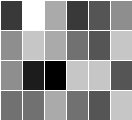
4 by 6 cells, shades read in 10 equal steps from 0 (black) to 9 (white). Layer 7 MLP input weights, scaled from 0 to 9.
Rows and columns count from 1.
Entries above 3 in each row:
3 5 3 5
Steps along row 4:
same up down down up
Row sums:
27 32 23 28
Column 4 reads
2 4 7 4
